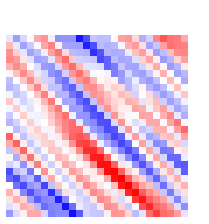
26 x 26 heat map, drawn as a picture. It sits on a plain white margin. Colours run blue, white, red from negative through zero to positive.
The ninth with the highest average is the bottom middle. The histogram is bell-shaped. There is no overall slope. Neither half mirrors the other. The grain runs diagonally down to the right.
